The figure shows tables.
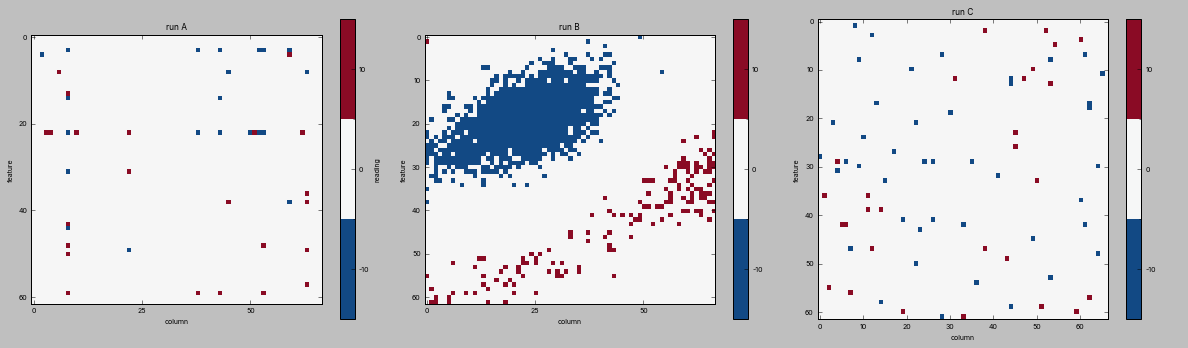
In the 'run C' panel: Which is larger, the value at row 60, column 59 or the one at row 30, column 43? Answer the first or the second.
the first
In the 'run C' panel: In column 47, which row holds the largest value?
12
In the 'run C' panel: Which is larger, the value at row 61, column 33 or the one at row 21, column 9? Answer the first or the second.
the first
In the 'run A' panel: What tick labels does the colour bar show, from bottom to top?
-10, 0, 10
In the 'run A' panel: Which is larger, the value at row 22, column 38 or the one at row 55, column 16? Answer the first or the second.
the second
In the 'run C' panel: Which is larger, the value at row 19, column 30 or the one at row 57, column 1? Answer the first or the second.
the second
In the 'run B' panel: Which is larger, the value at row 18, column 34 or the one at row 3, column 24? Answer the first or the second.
the second
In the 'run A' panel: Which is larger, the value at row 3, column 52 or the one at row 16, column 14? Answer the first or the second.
the second
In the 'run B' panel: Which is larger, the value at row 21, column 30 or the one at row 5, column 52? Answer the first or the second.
the second
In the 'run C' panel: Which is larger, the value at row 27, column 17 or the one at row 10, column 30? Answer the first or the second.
the second
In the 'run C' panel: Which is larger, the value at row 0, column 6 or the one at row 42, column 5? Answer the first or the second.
the second
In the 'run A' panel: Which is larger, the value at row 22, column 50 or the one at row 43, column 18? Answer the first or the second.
the second
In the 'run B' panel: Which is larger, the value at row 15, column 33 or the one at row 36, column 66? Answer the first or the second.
the second
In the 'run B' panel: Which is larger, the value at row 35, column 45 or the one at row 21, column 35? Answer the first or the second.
the first
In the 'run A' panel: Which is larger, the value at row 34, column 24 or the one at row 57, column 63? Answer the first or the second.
the second
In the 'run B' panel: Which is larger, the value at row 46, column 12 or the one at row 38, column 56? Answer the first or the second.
the second
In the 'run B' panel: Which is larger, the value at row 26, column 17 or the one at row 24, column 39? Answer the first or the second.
the second
